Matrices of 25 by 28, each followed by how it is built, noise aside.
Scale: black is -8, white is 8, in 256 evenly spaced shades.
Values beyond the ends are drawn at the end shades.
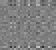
low rank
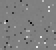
sparse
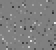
sparse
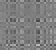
low rank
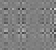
low rank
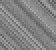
Toeplitz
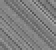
Toeplitz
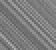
Toeplitz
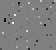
sparse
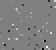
sparse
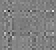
low rank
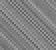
Toeplitz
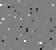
sparse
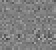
low rank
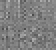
low rank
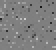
sparse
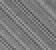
Toeplitz
